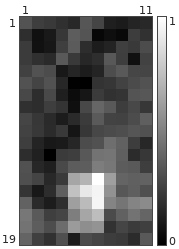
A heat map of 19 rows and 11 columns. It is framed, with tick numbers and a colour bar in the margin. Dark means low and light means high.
The ninth with the highest average is the bottom middle. Values change most from cell to cell in the bottom middle. Most values sit low, with a long tail of high ones. An odd patch, higher than its surroundings, sits in the bottom middle. Overall the values sit about 30% of the way up the scale.
